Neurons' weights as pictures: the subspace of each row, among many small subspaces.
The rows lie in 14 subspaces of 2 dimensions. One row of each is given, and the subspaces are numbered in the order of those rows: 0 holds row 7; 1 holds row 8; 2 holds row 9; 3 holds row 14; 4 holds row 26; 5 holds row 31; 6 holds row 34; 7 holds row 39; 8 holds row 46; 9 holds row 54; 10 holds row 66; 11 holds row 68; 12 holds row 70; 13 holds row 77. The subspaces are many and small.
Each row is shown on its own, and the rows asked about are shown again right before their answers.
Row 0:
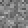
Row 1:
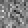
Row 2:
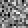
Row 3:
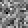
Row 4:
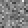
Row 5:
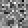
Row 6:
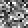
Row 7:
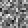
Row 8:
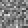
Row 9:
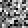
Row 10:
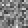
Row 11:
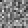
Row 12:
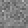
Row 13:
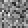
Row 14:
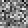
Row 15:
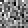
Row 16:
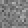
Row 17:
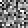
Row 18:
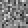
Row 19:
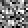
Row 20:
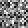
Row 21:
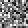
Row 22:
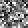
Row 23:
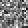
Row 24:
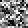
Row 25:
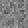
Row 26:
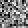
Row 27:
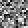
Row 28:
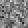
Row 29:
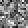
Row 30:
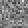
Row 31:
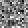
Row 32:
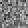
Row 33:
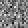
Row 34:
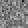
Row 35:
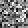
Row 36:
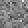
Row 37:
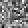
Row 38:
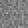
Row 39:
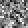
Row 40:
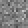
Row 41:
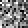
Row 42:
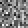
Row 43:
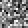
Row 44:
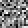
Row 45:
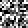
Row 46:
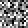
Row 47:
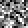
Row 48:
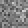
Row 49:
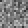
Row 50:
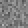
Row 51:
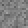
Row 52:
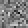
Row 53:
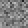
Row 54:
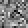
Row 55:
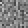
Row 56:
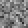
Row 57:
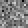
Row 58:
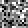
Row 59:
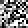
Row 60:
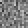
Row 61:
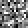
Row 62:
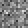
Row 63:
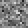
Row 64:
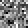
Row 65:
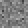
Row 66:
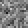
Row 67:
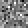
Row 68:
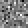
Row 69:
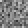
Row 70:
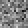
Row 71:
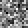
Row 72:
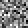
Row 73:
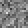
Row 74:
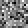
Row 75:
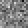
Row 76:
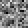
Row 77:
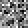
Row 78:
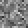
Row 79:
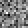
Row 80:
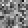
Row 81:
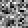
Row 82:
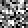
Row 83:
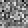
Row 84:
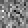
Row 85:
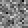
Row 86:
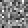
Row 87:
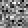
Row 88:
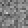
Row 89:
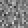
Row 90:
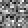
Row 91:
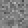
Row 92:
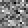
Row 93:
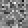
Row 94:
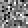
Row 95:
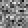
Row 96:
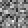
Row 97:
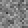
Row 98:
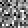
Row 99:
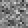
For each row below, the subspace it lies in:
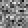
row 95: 0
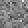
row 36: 8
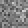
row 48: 12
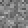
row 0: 9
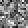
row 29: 9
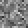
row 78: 9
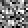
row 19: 5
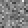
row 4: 2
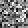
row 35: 12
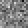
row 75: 11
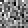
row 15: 3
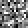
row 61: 12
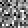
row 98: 6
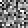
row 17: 3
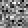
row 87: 0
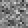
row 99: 10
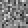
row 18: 11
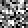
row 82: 5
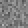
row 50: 6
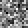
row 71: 2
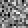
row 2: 4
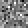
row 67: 11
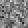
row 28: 7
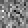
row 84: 7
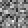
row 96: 0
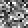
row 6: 8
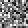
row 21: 4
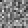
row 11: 5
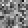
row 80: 1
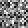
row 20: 8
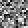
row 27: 7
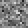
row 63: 10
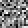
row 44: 1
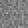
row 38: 6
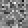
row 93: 13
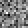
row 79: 4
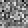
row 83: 3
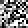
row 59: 9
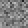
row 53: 8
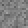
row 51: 1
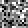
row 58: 12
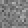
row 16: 12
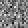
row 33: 8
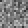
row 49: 5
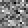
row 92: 10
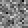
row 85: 2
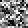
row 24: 10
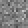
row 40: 12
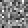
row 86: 5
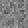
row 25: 13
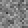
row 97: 2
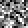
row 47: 7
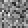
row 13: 13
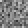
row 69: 5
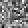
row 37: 2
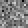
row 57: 6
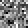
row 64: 9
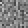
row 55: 3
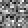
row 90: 0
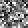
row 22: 8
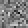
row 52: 9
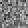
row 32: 11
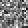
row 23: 1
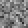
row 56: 7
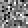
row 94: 11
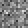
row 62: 13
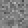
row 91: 13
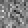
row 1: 7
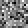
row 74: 6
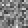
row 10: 1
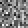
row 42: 6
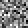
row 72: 1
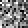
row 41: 11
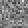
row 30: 0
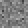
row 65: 5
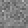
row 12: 3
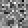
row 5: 13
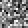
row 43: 2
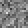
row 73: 10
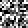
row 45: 0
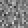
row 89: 8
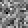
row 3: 10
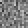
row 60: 3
